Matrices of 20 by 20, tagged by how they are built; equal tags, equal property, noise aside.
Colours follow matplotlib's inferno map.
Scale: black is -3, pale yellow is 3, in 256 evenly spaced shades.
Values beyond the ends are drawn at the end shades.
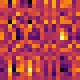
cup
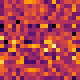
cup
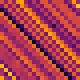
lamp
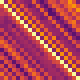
lamp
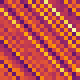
lamp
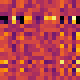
cup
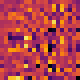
cup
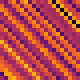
lamp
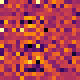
cup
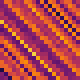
lamp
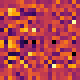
cup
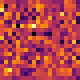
cup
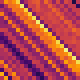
lamp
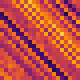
lamp
